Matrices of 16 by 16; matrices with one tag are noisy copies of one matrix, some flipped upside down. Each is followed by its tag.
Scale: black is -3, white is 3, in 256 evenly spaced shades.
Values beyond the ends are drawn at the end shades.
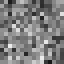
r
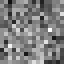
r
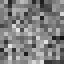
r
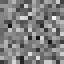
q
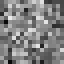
r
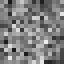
r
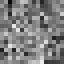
r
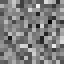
q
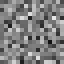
q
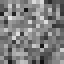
r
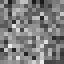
r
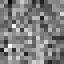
r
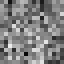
r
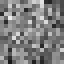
r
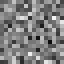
q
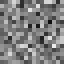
q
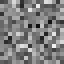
q
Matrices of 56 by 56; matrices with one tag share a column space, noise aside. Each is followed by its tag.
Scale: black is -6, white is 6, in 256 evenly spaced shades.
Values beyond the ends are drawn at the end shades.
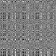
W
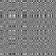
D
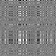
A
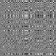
D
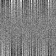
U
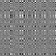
D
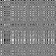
A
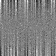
U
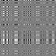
A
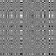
D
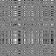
A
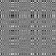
D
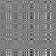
W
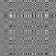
D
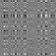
D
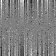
U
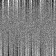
U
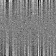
U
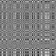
W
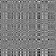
W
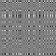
D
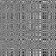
W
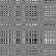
A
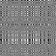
A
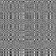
W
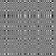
D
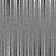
U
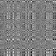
W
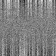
U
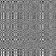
W
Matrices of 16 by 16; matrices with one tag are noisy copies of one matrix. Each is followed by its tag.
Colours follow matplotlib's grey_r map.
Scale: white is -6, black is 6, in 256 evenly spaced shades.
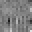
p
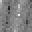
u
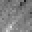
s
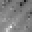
s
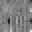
p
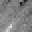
s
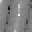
u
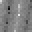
u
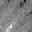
s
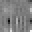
p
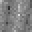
u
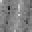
u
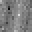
u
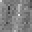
u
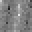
u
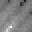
s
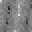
u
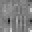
p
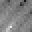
s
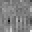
p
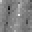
u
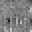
p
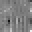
p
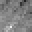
s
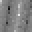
u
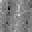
u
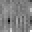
p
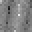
u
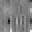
p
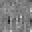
p
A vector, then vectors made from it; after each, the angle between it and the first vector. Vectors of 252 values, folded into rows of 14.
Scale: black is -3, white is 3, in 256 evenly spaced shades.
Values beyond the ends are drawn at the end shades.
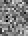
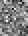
nearly opposite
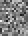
nearly parallel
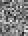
partly aligned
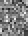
nearly opposite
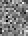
nearly parallel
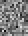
partly aligned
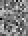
orthogonal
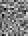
orthogonal
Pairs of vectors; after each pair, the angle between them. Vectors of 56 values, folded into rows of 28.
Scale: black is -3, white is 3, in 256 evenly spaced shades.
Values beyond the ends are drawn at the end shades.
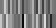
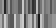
partly opposed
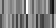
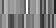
partly aligned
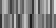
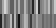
nearly parallel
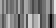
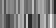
nearly opposite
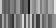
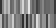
nearly opposite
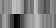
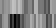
nearly parallel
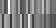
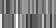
orthogonal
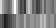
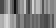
nearly opposite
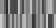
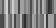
nearly opposite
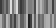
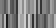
partly opposed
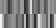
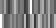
nearly parallel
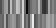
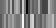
nearly parallel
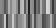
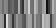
nearly opposite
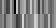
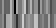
nearly parallel
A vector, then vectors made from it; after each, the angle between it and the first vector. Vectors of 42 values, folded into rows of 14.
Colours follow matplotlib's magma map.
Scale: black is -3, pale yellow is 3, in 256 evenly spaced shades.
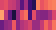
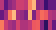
nearly opposite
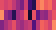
nearly parallel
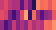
nearly parallel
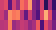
partly opposed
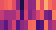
partly aligned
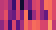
partly aligned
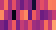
nearly parallel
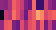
partly opposed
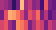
partly opposed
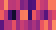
nearly parallel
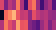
partly opposed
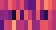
partly aligned
